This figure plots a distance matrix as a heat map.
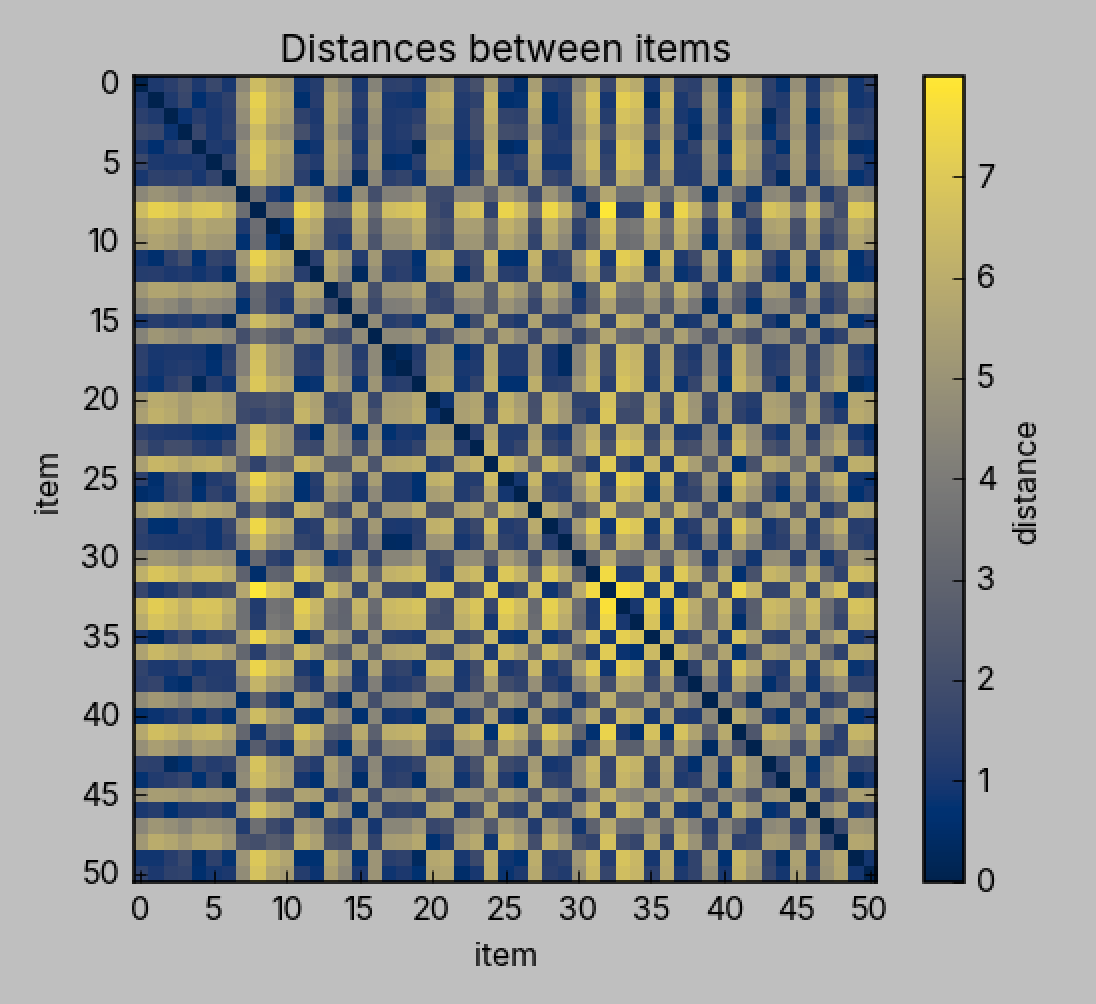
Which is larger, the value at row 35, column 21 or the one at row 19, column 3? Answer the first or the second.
the first
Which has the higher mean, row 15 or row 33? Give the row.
33
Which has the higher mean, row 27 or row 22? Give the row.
27
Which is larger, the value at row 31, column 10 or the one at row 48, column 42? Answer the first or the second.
the first
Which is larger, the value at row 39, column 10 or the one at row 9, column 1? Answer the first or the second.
the second
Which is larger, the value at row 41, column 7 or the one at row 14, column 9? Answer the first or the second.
the first
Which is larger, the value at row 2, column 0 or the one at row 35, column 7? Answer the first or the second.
the second
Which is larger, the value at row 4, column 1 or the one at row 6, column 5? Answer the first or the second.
the second
